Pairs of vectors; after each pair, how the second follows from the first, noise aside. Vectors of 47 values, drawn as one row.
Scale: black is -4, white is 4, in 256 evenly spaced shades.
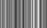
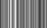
wrapped around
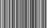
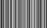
negated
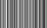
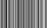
negated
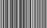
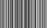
wrapped around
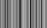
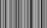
wrapped around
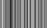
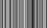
wrapped around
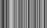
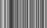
negated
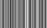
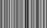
negated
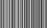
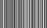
wrapped around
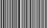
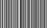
negated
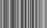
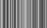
wrapped around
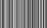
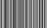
negated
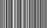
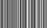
wrapped around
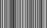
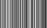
wrapped around
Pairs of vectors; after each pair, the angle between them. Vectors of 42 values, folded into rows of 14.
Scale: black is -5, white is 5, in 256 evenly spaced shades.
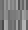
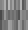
orthogonal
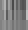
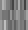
partly aligned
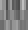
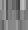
nearly parallel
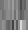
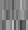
nearly opposite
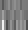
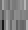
nearly opposite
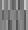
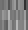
nearly opposite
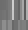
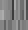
nearly opposite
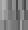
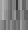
nearly parallel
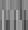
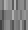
orthogonal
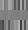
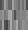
orthogonal
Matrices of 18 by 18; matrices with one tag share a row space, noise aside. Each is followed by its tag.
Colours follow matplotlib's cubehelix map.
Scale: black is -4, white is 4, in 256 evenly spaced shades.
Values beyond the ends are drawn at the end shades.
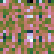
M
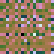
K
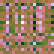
K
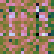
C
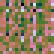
K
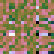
C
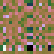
M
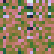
M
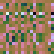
K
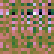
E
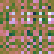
E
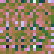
K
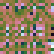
K
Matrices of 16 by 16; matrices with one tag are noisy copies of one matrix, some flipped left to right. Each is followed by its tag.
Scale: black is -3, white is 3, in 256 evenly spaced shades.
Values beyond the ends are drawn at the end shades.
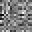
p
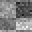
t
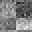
t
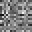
p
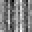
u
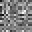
p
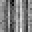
u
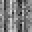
u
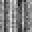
u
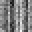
u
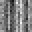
u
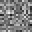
p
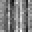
u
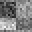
t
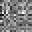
p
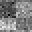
t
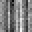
u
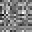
p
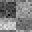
t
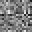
p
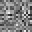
p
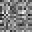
p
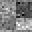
t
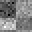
t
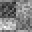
t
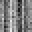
u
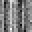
u
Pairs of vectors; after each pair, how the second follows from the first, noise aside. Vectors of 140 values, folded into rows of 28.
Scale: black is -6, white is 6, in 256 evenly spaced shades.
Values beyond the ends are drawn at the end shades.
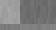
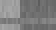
wrapped around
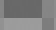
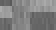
wrapped around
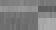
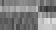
scaled up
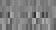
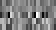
scaled up
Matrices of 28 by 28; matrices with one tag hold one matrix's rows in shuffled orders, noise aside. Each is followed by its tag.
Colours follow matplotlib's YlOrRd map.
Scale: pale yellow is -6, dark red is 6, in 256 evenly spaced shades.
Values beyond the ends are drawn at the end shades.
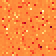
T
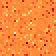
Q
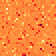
T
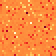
Q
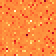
Q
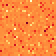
Q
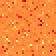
T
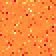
Q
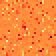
T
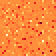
T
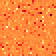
T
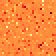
T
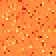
T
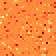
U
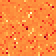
Q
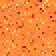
T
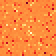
Q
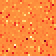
Q
